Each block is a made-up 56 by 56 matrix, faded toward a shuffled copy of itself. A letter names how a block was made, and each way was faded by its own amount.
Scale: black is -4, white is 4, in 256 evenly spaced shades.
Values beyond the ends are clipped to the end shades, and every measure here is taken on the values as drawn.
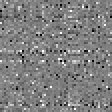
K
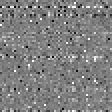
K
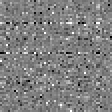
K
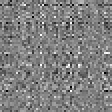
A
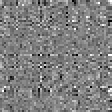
A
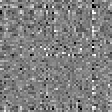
A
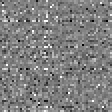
K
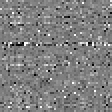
K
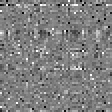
K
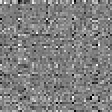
A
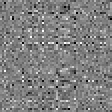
A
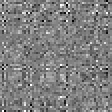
A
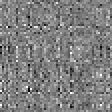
A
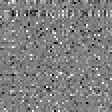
K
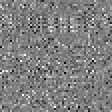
K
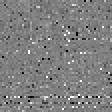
K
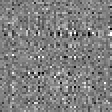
A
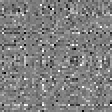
K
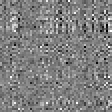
A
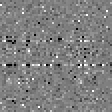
K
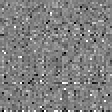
K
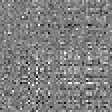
A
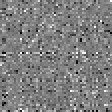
K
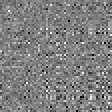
A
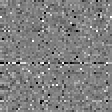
K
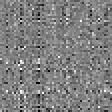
A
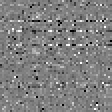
K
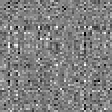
A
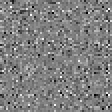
K
